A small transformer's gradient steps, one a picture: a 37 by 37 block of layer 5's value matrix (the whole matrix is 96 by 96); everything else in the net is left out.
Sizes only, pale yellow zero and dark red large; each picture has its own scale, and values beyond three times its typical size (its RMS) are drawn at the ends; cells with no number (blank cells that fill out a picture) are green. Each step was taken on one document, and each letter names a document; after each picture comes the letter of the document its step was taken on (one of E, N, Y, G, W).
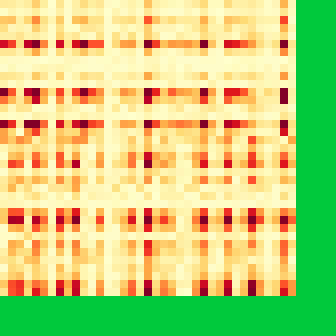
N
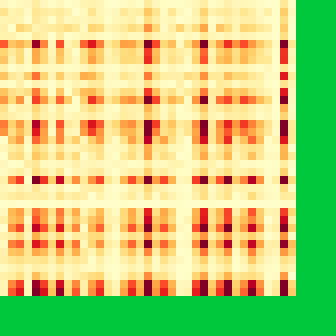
N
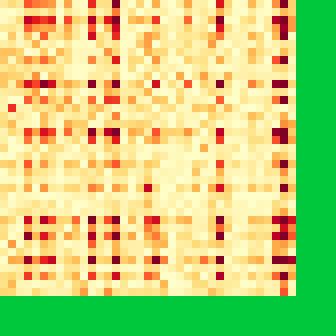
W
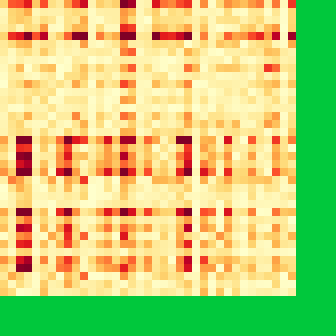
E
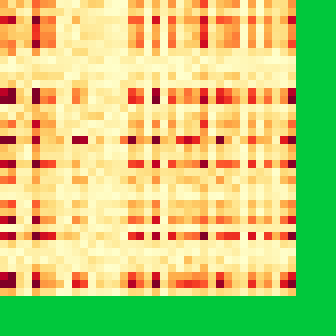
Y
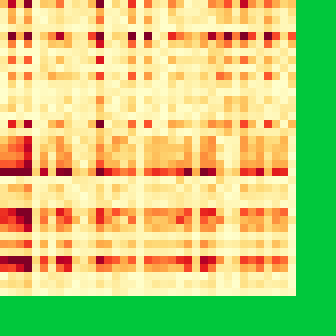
E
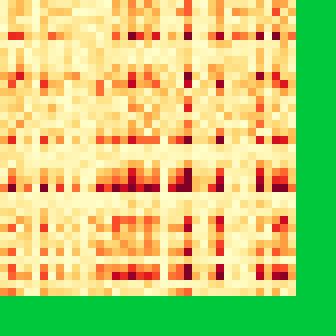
W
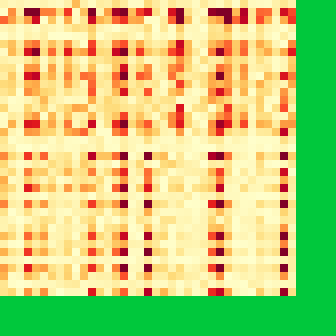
W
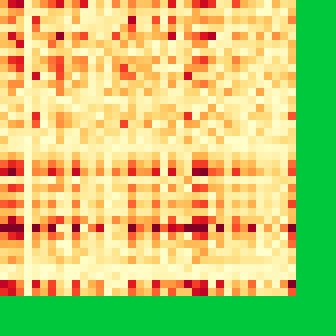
Y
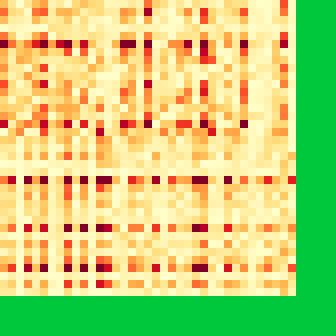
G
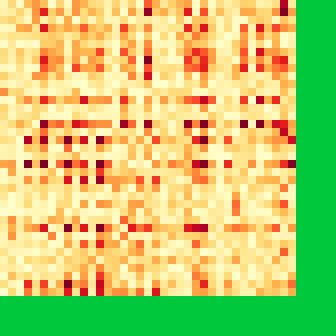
G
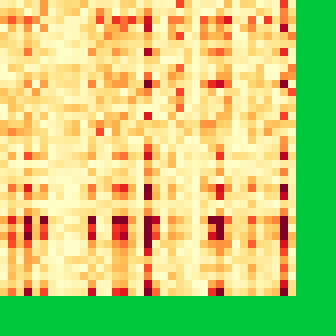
W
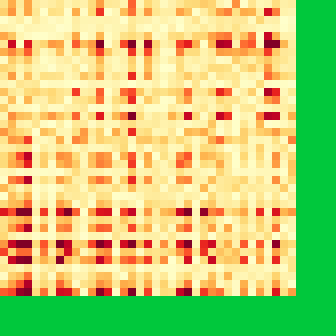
E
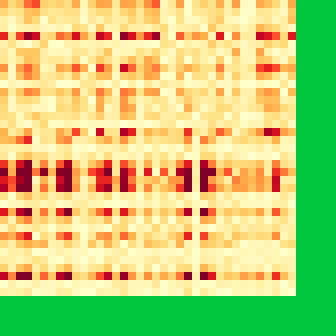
E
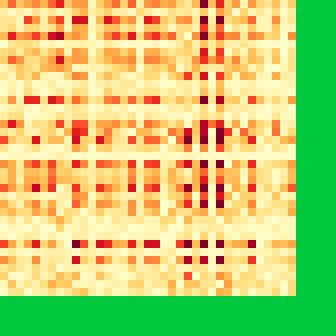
Y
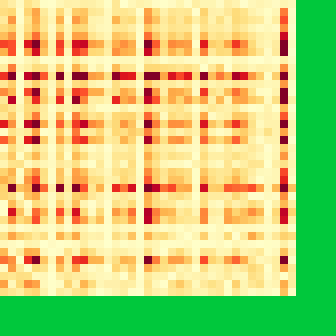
N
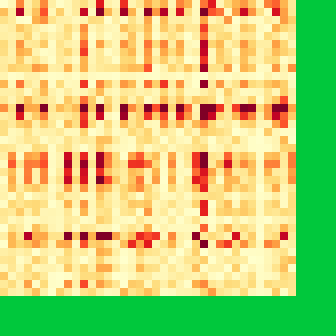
G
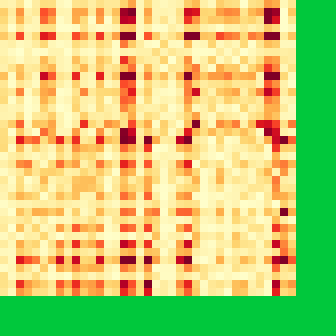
E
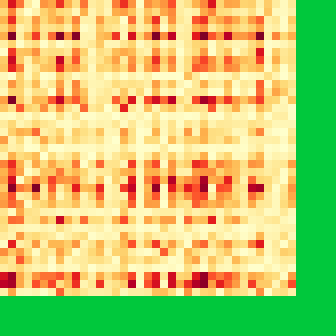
Y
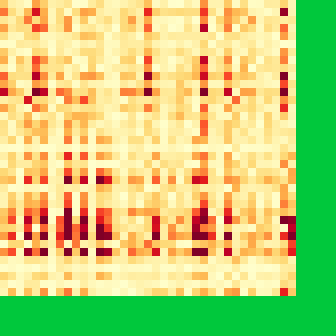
G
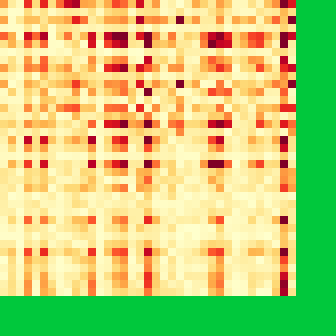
W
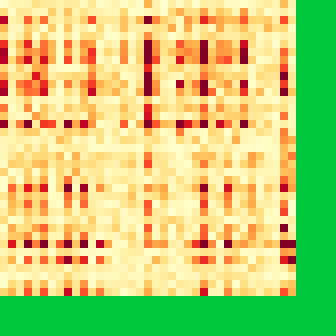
G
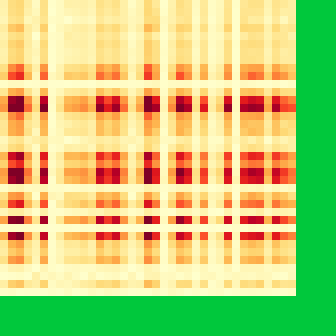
G
